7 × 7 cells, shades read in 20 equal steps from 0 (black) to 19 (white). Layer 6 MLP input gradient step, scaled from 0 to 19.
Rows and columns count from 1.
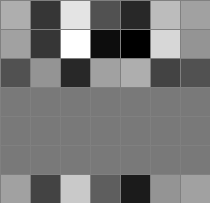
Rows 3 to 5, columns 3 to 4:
3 12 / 9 9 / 9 9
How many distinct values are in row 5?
1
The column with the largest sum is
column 3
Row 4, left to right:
9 9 9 9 9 9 9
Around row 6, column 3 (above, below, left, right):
9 15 9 9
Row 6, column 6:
9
